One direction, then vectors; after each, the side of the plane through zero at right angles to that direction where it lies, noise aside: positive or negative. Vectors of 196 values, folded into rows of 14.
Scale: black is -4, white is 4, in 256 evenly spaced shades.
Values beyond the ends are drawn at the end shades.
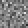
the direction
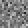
negative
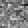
negative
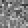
negative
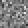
positive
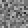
negative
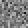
negative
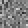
negative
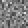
positive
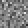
positive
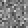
positive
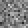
negative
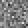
positive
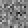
negative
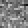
negative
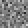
negative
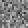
negative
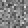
positive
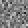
negative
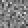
positive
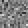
negative
